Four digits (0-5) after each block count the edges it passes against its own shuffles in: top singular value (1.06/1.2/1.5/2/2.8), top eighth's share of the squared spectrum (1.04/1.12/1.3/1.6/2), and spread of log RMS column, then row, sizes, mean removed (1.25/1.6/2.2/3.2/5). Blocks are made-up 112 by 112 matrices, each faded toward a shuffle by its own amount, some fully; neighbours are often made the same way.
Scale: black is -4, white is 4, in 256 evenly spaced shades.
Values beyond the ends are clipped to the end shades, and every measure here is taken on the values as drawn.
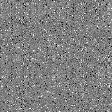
4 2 2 1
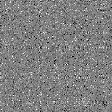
4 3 2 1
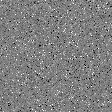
0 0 0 0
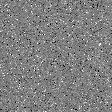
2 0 0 0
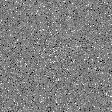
3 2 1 0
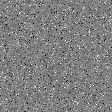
0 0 0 0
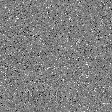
2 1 0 0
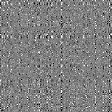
5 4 3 3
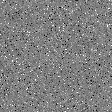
0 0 0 0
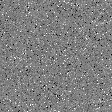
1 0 0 0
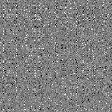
4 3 3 2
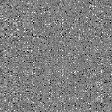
4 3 2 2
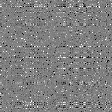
5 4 2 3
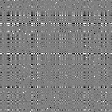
5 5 3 4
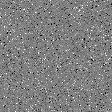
3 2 0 0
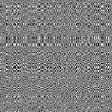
5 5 4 4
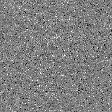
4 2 1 0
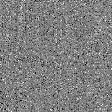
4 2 1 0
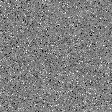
0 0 0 0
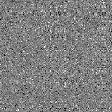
4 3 2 2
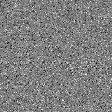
3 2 0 1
